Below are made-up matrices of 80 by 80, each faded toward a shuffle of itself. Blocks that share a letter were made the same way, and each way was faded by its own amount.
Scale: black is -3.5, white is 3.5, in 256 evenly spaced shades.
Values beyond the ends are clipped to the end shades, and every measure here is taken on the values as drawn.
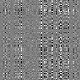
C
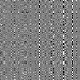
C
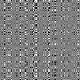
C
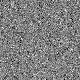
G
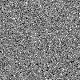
G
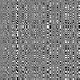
C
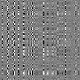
C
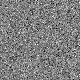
G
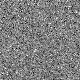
G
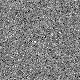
G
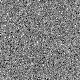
G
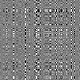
C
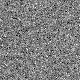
G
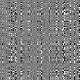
C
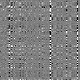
C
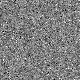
G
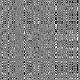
C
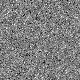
G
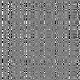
C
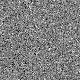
G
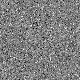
G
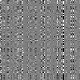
C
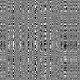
C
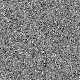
G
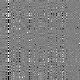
C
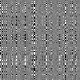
C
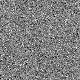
G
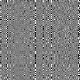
C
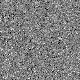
G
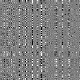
C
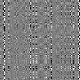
C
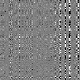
C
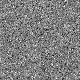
G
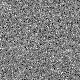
G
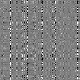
C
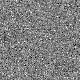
G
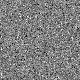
G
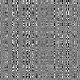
C
